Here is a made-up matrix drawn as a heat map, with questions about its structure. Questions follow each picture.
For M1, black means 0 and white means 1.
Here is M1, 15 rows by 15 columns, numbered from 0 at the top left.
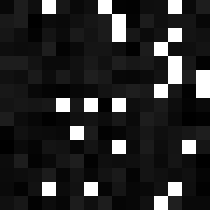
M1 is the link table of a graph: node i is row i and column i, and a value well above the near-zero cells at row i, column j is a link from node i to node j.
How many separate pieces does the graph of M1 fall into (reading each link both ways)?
1
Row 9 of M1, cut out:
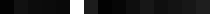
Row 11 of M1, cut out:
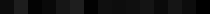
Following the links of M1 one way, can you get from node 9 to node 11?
yes
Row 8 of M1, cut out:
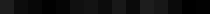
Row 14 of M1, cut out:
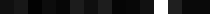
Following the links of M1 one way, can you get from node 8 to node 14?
no
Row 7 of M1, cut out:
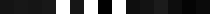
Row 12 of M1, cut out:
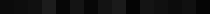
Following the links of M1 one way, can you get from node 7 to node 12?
yes
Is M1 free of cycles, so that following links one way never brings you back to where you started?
yes
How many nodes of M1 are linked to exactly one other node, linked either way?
2
